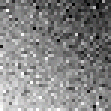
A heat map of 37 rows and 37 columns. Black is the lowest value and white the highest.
Slope: up to the bottom left. Grain: fine. Ninth with the lowest average: top right. Odd rows or columns: none. Stripes: none. Histogram: bell-shaped. Mirror symmetry: none.
